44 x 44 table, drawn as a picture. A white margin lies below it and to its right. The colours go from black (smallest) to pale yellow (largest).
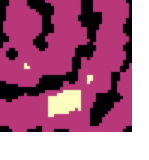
The bottom middle is the ninth with the highest average. Rings spread out from the top left. The field is mottled with small blotches. An odd patch, higher than its surroundings, sits in the bottom middle.
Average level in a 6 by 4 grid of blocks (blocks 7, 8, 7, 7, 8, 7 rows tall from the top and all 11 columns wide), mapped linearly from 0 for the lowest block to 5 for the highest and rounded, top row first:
1 0 0 2 / 2 1 1 2 / 2 3 0 2 / 3 0 2 2 / 0 5 5 0 / 2 3 2 2
